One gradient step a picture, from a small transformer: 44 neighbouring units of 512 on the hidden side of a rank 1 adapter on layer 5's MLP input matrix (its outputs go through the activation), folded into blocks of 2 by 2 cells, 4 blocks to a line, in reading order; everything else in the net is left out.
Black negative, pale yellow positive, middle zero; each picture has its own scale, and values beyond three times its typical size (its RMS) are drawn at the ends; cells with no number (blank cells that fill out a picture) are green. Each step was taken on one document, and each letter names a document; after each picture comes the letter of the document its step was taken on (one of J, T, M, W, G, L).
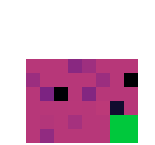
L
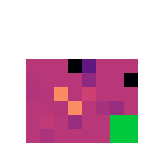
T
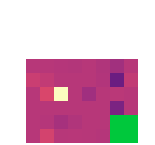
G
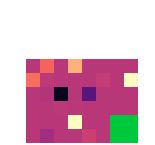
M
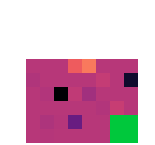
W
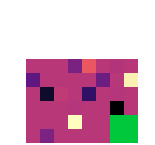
L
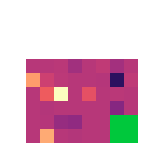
G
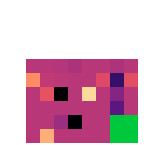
G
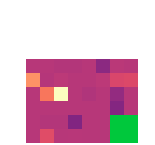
G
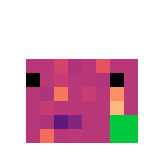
G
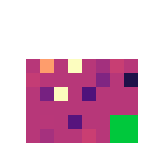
M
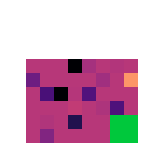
L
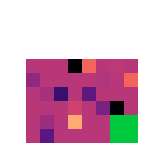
L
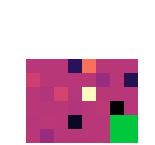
L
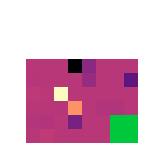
T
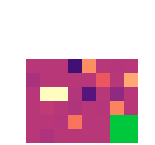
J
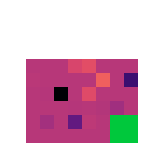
W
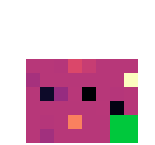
L
